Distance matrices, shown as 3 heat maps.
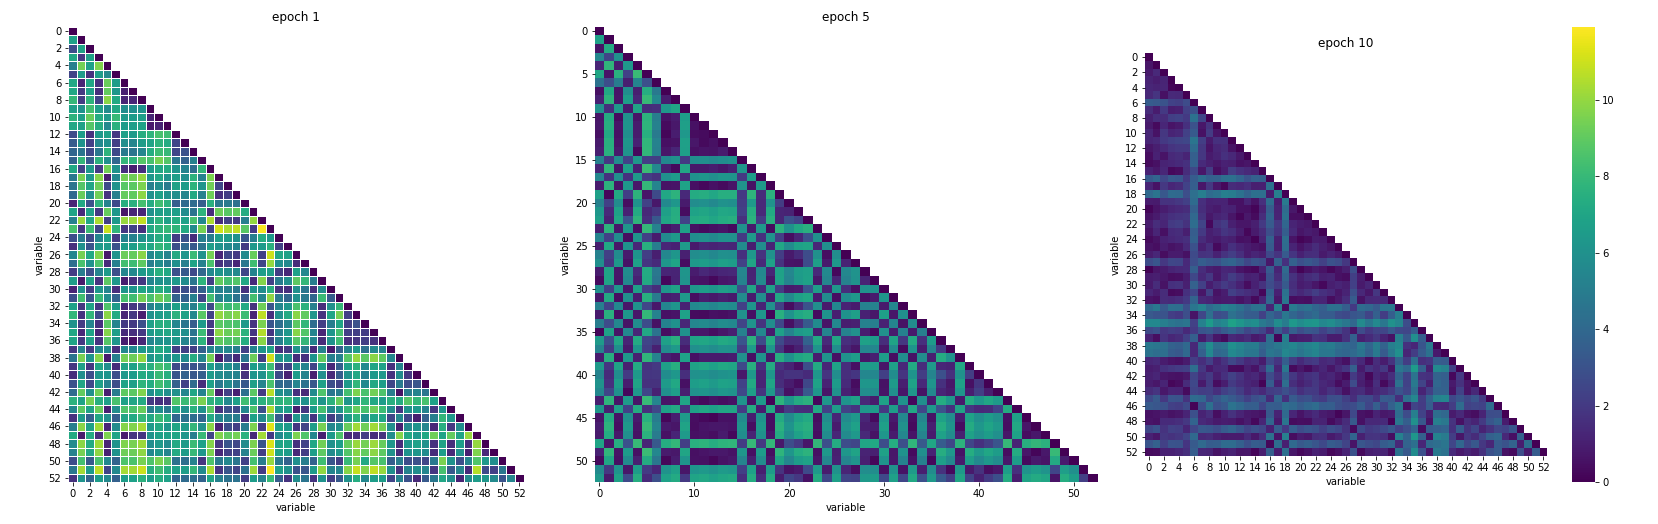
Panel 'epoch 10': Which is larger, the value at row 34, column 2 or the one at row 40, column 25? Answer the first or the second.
the first
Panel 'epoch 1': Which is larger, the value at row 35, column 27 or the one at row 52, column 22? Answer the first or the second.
the first
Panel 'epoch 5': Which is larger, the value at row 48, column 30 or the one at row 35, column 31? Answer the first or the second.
the first
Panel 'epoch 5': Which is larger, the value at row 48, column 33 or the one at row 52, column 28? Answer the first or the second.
the first
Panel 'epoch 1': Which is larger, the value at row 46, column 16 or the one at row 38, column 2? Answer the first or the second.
the first
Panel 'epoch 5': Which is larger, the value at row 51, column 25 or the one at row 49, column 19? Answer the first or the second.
the second
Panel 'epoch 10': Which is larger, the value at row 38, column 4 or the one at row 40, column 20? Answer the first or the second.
the first
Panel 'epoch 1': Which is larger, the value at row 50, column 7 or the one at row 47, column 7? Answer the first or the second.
the first
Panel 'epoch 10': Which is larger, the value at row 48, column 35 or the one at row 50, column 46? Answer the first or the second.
the first
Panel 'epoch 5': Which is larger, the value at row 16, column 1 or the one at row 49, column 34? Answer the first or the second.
the first
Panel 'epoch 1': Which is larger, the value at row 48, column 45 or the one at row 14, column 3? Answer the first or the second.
the first
